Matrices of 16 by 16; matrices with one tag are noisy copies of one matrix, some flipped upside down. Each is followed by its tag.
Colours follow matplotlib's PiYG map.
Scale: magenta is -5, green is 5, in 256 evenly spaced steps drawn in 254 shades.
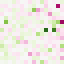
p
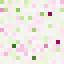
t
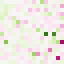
p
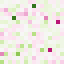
t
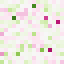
t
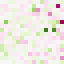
p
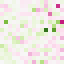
p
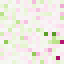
p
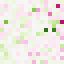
p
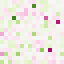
t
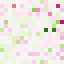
p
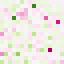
t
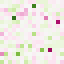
t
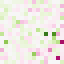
p
